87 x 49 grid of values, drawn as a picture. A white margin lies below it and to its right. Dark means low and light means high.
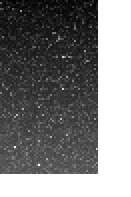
Fine speckle covers the field. There is an overall slope up to the bottom. Overall the values sit about 20% of the way up the scale.
